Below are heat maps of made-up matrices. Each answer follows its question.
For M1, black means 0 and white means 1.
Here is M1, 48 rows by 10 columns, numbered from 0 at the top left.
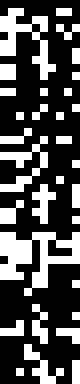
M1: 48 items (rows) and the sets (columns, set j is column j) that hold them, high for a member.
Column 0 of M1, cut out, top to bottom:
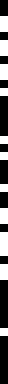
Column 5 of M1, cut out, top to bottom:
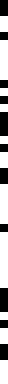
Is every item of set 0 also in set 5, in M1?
yes
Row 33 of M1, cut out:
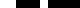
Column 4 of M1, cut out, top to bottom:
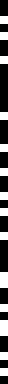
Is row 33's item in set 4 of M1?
no
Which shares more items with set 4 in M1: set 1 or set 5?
set 5
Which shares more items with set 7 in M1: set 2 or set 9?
set 2
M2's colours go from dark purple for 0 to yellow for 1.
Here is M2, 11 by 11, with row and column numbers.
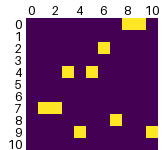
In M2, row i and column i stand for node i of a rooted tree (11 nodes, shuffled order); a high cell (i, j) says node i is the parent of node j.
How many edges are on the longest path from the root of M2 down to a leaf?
4
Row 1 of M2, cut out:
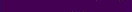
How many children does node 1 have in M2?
0
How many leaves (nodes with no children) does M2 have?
5
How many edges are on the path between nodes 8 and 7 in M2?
1
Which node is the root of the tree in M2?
0
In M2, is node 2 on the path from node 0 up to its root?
no
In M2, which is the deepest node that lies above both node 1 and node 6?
7
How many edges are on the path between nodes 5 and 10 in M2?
3
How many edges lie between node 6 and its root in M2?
4
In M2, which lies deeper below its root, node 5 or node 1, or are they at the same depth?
the same depth
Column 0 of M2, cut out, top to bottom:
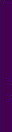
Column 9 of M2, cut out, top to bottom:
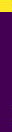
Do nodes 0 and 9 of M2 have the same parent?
no
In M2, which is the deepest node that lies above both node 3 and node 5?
4
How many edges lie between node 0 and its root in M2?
0
